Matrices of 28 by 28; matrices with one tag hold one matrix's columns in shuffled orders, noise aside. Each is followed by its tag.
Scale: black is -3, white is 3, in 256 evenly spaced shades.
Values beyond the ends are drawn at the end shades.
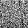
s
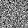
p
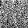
s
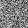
p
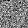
p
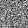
p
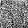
s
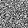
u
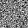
p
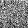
s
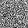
u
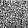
s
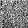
s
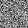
p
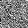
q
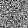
p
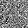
q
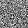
u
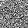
u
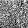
s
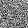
u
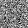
q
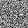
u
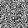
q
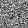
u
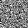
q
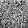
s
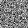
q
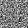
q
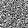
u
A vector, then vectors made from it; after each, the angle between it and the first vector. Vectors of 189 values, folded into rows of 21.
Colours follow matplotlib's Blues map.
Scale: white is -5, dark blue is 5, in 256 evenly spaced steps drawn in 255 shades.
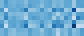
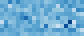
partly opposed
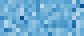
partly aligned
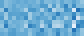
nearly opposite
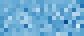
partly aligned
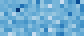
orthogonal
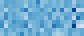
nearly parallel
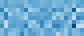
nearly parallel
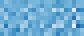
nearly opposite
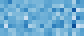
nearly parallel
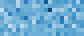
partly opposed
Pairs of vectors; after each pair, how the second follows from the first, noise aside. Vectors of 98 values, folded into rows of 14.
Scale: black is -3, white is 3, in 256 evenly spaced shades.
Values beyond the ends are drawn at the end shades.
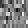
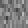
shrunk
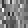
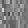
shrunk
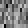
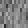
shrunk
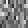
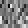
wrapped around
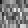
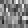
wrapped around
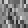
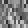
negated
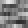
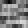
negated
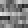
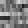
copied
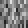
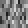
wrapped around
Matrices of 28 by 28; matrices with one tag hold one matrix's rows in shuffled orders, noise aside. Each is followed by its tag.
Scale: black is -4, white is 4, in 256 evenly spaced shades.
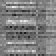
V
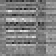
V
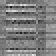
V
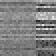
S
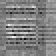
V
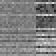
S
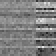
S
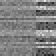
S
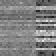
S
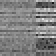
S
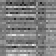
V
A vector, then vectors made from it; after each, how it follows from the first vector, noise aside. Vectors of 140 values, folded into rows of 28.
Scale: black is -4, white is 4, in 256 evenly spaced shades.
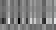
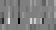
partly zeroed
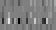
partly zeroed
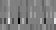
partly zeroed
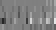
partly zeroed
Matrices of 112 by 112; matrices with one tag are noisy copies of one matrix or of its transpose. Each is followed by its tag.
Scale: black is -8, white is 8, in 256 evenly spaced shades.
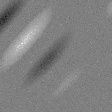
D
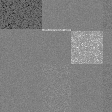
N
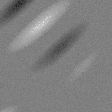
D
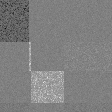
N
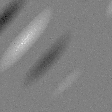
D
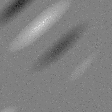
D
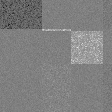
N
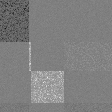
N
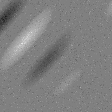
D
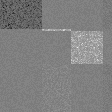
N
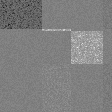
N
